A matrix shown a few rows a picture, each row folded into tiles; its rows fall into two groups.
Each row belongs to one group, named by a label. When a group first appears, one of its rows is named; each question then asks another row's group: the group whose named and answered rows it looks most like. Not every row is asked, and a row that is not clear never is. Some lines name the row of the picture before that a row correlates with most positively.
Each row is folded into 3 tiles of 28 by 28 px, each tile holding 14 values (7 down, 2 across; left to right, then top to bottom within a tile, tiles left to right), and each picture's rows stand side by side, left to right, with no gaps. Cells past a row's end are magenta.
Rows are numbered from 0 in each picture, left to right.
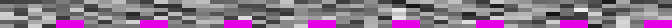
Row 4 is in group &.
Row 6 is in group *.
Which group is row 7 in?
&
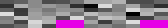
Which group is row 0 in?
&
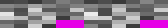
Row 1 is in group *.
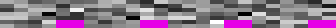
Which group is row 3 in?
&
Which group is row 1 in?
&
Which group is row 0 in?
*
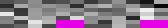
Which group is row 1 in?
&
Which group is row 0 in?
&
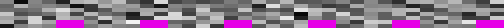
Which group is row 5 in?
&
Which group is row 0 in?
&
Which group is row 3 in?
&
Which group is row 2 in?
*
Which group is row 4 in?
&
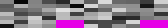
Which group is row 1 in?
*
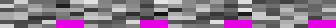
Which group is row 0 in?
*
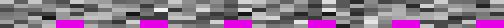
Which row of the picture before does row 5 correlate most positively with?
0
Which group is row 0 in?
&
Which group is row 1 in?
*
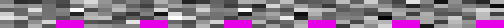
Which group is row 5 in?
&
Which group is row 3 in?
&
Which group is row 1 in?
*
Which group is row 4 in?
&
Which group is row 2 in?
*
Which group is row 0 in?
*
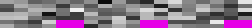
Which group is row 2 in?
*
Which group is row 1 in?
&
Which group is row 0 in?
*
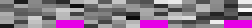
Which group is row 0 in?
&
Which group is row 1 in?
&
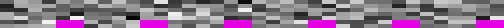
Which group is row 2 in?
*
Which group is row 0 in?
*
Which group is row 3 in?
&
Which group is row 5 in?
&
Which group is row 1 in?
&
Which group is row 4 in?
*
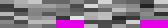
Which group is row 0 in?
&
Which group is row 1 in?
*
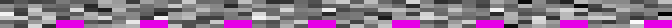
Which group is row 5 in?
*
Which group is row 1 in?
*
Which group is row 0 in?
*
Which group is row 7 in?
*
